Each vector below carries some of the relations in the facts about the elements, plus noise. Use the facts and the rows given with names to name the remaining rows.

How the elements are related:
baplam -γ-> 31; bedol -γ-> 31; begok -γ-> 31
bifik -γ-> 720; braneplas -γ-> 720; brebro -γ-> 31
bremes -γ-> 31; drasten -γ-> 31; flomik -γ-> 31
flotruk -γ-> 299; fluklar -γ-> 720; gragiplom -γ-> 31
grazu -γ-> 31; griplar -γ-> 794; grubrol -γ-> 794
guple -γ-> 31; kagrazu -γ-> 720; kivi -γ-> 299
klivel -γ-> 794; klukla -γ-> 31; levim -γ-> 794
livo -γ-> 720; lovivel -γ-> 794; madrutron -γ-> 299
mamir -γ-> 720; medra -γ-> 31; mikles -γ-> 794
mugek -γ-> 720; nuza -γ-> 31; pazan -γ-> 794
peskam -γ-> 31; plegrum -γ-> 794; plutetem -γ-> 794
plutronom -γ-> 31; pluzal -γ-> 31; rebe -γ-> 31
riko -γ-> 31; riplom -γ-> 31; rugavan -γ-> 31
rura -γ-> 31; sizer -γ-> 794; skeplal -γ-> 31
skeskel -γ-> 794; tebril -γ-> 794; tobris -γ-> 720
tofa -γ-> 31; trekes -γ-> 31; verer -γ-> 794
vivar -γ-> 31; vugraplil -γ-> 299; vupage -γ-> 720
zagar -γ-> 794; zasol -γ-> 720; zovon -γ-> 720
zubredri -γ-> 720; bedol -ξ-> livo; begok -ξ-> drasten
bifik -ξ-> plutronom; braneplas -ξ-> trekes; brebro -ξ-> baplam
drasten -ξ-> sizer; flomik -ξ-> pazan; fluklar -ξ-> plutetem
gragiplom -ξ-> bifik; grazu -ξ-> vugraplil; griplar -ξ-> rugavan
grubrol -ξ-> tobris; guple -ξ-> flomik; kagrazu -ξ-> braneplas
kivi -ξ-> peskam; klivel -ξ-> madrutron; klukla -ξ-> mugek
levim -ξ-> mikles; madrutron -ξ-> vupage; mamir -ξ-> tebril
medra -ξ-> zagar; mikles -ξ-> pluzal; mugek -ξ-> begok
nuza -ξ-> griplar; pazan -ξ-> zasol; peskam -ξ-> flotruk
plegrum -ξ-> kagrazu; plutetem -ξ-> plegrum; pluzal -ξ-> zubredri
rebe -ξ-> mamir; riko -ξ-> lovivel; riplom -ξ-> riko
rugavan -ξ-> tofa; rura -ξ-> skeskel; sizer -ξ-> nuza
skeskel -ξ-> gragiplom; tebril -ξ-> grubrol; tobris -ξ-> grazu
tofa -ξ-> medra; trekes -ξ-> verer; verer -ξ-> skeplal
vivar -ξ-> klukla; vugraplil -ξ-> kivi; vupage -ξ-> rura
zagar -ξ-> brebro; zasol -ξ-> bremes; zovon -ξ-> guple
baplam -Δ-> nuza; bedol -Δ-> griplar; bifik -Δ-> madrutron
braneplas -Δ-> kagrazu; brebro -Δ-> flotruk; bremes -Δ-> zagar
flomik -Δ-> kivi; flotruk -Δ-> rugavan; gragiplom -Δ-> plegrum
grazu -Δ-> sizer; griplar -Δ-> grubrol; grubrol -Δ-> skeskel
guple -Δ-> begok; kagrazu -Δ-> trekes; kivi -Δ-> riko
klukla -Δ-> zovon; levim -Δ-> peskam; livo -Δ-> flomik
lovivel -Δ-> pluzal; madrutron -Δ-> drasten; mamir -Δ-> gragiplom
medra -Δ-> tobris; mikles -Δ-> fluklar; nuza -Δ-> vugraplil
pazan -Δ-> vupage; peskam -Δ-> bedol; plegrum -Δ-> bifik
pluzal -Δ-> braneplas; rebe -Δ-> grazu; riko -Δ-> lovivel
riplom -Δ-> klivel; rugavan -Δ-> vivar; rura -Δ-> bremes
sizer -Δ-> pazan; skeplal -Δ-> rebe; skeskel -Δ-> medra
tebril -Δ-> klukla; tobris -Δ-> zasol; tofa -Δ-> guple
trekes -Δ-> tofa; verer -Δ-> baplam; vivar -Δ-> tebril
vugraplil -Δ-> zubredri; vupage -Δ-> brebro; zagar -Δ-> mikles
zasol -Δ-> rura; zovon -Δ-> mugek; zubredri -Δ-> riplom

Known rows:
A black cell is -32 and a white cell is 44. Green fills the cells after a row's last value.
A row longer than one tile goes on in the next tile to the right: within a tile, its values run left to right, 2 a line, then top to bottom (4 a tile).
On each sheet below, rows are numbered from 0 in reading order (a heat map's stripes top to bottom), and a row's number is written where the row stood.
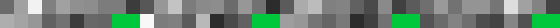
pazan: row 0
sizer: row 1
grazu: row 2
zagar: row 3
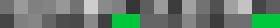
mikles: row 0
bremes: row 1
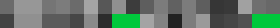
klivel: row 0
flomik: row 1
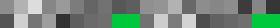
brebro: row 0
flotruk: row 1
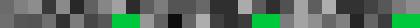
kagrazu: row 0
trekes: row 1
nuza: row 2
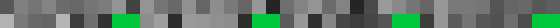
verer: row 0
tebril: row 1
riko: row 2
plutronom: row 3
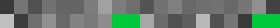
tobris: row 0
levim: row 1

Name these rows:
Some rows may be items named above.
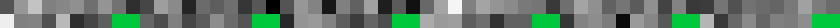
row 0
sizer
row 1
bifik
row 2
madrutron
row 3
pazan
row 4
mugek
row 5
tobris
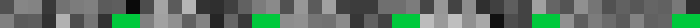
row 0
plegrum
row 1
nuza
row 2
baplam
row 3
vugraplil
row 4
mamir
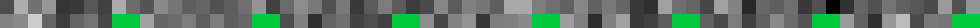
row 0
zubredri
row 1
livo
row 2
tofa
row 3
zasol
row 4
flomik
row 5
bifik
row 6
medra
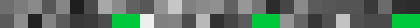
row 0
pluzal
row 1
sizer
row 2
gragiplom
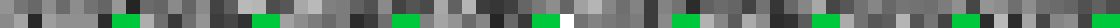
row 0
tebril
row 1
lovivel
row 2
grazu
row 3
nuza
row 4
vupage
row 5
kivi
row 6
levim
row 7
klukla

